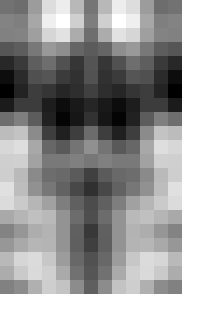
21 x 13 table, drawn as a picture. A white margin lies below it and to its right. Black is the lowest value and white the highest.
Average level on the scale: 50%. Grain: blotchy. Mirror symmetry: left to right.
